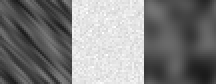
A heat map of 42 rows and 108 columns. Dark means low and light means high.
It is made of 1 by 3 panels. Panel 1,1: low, slanting down to the right. Panel 1,2: very high, fine-grained, faint in contrast. Panel 1,3: low, smooth.
